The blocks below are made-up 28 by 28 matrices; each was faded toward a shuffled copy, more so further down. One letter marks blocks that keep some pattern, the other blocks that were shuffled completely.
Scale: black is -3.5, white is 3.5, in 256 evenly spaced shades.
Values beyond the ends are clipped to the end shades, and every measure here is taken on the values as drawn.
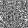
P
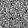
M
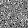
M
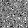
P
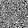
M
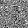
P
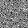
P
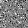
P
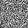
P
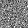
M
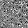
P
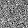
M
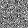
M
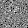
P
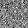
P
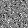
M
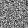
M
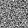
P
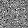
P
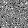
M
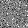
M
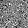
M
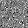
M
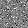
M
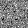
P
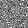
M
